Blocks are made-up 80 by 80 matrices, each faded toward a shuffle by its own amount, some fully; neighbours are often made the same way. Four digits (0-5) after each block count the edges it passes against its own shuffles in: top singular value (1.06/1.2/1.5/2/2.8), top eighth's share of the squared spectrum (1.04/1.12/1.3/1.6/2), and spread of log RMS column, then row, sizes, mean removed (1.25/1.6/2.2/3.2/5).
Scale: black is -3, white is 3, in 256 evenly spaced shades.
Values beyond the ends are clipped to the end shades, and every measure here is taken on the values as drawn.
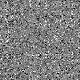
3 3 1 1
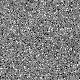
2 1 0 0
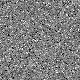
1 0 0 0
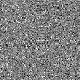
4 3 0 1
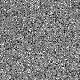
2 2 0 0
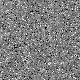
1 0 0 0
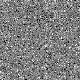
3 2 1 0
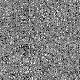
3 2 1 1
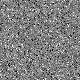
0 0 0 0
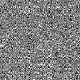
4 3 2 2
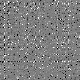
4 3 2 2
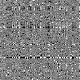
4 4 2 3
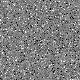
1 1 0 0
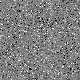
1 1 0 0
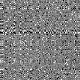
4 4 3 3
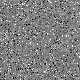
0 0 0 0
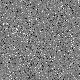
0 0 0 0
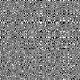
5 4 3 3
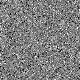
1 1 0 0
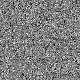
1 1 0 0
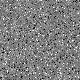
0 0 0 0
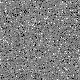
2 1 0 0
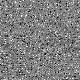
3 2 1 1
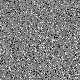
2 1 0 0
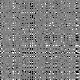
5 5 3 3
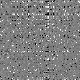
4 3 2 2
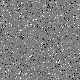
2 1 0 0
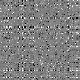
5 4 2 3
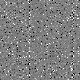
4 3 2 1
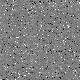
2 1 0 0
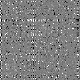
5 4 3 2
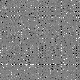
4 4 2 2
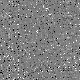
3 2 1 0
